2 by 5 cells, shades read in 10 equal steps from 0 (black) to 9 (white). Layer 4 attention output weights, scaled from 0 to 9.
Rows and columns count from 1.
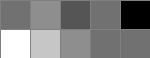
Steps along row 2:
down down down same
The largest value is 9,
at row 2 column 1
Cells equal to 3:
1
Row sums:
16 29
